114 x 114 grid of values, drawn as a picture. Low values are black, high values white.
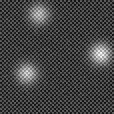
No row or column stands out. There is no overall slope. There are no lone odd cells. The ninth with the highest average is the middle right. Three bumps rise from the field.
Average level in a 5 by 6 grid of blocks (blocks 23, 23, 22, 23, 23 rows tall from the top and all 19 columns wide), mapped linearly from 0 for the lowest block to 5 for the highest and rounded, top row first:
0 2 3 0 0 0
0 0 0 0 0 1
0 1 0 0 1 5
1 4 0 0 0 0
0 0 0 0 0 0
